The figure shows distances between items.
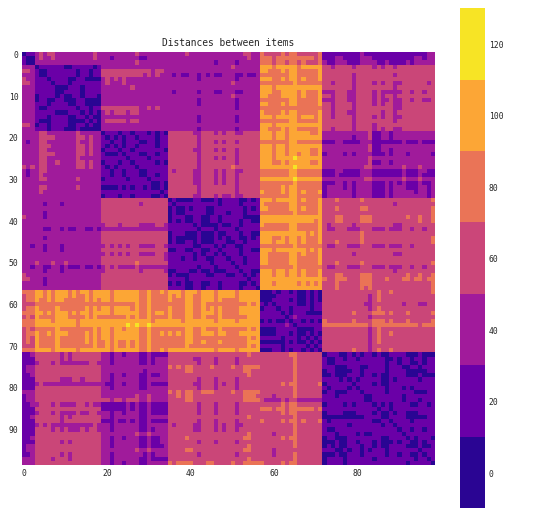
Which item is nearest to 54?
39
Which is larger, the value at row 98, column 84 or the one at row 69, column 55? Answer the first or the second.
the second
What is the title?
Distances between items
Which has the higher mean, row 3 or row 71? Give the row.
71
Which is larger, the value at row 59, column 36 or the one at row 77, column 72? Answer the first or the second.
the first
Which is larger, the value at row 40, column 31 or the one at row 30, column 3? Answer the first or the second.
the first
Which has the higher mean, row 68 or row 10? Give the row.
68
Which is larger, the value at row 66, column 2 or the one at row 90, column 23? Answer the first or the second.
the first
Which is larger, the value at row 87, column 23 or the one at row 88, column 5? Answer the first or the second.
the second
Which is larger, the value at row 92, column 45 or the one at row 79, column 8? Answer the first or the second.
the first
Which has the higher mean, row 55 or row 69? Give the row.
69
